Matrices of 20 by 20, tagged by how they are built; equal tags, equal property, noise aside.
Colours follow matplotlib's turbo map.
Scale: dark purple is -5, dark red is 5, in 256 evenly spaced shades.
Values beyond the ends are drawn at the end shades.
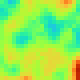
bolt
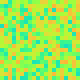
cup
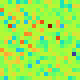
cup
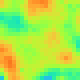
bolt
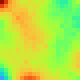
bolt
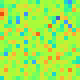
cup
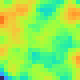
bolt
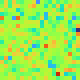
cup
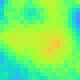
bolt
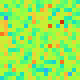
cup
